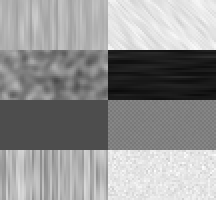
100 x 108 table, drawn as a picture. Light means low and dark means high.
It is made of 4 by 2 panels. Panel 1,1: low, streaked downward, faint in contrast. Panel 1,2: very low, slanting down to the right, faint in contrast. Panel 2,1: middling, blotchy. Panel 2,2: very high, streaked across, faint in contrast. Panel 3,1: high, flat. Panel 3,2: middling, checkered, faint in contrast. Panel 4,1: low, streaked downward. Panel 4,2: very low, fine-grained, faint in contrast.
